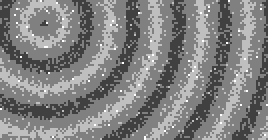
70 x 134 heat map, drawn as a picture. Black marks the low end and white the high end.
Rings spread out from the top left. No overall slope runs across the table. No row or column stands out. Neither half mirrors the other.
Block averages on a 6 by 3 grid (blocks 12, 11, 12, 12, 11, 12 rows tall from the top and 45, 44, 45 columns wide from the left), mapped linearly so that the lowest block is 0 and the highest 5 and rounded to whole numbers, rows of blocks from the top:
3 3 3 | 3 3 3 | 1 3 3 | 5 2 3 | 0 3 2 | 5 3 2
